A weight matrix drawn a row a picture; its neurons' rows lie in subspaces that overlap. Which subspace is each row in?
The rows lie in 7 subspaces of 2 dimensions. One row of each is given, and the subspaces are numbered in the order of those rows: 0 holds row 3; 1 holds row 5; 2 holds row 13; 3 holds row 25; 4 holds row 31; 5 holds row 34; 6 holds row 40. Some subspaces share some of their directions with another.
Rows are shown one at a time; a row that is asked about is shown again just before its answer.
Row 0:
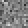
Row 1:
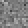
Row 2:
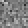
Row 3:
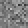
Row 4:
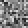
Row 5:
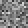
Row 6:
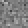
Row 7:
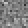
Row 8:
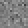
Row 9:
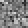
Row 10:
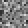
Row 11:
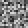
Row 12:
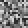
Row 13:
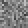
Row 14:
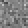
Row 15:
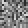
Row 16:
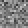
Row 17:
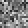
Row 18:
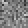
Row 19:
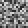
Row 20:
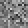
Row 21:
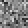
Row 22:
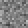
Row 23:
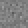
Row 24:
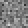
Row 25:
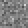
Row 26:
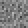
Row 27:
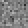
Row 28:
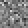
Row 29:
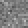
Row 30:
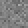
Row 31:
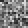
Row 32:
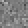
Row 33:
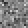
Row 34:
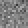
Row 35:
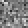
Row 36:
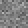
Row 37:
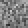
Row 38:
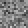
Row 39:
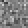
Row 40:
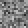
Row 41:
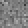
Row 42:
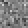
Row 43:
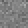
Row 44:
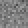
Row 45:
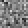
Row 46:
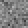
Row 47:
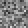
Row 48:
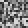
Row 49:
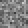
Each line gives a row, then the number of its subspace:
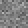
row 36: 1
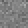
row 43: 1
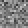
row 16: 5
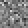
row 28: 0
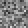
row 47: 6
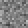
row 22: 4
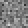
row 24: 1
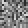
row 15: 2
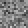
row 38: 6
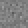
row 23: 2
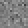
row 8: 0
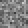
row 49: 4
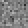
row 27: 3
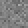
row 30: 0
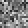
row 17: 1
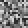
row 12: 0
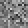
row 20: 0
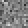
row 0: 4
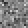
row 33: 6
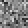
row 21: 1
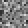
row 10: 4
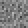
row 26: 2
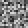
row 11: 3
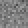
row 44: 5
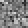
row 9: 4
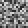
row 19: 5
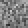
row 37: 5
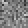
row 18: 2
